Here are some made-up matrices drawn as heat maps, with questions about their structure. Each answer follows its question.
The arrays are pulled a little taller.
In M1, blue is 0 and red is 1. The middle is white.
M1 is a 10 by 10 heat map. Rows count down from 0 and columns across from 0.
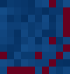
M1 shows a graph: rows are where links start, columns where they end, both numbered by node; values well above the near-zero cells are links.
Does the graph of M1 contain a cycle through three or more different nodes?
no
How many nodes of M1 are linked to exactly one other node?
8
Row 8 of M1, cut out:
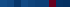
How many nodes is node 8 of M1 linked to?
1
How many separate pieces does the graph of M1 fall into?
2
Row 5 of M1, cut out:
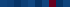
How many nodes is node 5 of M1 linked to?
1
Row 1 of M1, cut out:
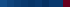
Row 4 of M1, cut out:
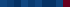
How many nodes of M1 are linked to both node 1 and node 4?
1
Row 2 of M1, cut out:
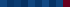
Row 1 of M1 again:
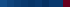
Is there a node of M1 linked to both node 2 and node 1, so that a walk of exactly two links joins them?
yes
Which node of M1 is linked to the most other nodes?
node 9
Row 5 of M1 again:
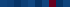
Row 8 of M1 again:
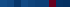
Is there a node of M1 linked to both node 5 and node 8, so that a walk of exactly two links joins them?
yes
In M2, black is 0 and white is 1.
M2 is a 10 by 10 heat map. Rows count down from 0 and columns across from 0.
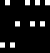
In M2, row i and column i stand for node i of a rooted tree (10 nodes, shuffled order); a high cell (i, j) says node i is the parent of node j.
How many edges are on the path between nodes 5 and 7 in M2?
2
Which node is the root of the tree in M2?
4
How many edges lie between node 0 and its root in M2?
2
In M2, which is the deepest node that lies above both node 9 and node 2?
8
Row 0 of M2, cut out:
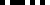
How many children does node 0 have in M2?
4
